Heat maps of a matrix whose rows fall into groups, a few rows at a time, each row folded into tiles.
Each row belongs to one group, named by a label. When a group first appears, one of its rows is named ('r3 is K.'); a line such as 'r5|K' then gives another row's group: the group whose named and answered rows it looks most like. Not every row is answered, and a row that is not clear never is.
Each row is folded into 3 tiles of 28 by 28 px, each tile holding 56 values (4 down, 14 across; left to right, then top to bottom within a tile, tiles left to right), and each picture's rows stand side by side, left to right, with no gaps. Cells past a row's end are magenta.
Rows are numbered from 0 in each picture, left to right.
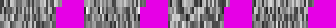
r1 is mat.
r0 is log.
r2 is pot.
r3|mat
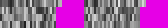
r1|pot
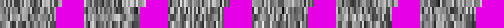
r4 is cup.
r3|mat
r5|cup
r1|cup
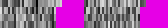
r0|cup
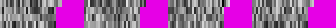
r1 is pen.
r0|cup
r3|cup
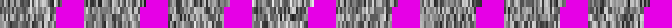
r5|pen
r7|pen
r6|log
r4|log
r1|pen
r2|pot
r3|cup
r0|log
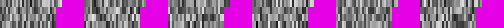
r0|cup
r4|cup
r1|pot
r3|cup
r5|log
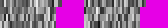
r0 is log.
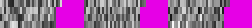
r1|mat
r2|mat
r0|pot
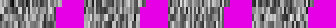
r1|log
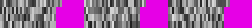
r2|pot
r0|log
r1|pot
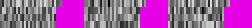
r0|mat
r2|cup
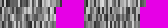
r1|mat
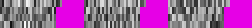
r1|mat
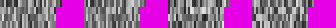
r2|log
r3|pot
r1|pen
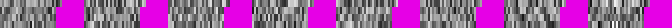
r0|mat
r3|log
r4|pot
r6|pot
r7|mat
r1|cup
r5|cup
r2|log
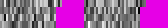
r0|log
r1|mat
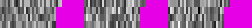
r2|mat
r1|pen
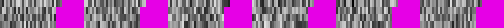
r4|log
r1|cup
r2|pen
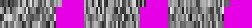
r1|pen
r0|pot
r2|mat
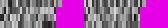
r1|pot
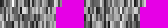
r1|pot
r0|log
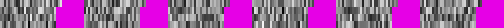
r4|pen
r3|mat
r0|cup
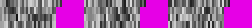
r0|pen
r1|pen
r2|pen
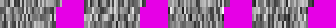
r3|pen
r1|log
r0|cup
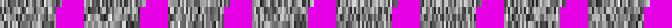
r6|log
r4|mat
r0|pot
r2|mat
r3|pot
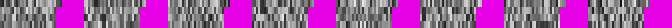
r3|pot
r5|cup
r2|pen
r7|pot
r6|log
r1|pot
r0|pen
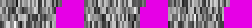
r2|cup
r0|pen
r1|pot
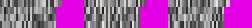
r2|cup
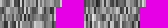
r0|cup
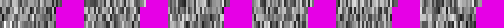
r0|mat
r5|cup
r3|pot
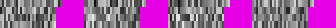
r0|log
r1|pot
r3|cup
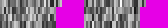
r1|log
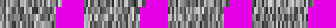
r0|cup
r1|log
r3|mat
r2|log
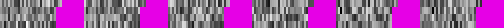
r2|pot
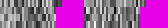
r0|pen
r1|mat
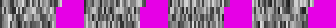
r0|pot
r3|cup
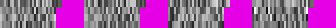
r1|pen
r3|mat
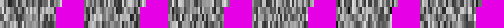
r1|cup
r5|pot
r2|log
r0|pot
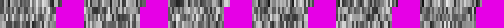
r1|pen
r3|pen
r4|pen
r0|log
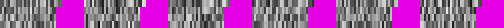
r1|cup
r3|pen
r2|log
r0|log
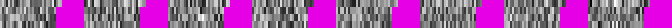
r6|log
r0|cup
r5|mat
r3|pen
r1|log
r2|cup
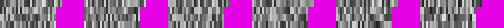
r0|log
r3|cup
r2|pot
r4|log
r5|pen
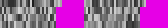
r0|pot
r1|pot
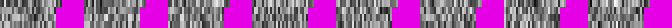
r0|pen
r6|cup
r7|mat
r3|mat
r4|cup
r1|log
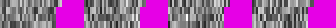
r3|log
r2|pen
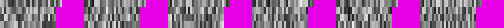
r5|mat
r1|log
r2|log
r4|pot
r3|pen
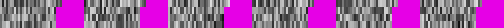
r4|pot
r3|pen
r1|log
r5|log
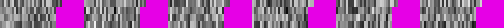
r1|mat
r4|log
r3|cup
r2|pen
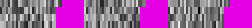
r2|mat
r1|cup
